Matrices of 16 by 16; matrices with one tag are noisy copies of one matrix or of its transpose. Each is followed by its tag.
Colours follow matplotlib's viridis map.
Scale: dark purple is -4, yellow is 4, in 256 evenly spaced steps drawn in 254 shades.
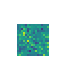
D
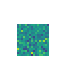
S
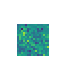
D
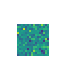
S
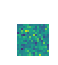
D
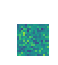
D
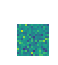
S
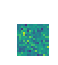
D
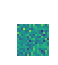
S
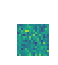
D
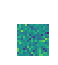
S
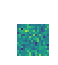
D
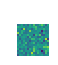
S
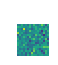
S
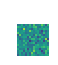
S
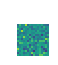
S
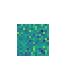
S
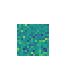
S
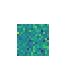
S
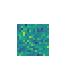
D
